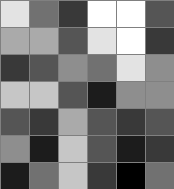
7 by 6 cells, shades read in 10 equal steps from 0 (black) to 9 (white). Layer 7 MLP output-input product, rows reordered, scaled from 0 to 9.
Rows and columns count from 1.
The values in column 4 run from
1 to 9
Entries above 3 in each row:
4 4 4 4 1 2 3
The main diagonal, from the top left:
8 6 5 1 2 2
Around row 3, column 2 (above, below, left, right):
6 7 2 5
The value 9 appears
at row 1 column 4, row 1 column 5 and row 2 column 5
